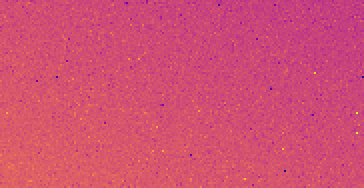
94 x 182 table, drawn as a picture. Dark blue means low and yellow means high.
No row or column stands out. Neither half mirrors the other. On average the colour sits 50% of the way up the scale. The field climbs toward the bottom left.
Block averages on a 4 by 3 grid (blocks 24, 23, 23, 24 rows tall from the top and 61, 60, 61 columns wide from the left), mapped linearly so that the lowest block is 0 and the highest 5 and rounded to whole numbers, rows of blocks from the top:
2 1 0
3 2 1
4 3 2
5 4 3
